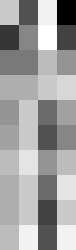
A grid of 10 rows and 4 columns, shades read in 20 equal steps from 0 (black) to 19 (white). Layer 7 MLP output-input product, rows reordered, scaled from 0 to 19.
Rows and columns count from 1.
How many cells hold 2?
0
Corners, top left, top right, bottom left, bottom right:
15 0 14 18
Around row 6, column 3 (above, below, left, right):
8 11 15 10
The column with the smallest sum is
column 3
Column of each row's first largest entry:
3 3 3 4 2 2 2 4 2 2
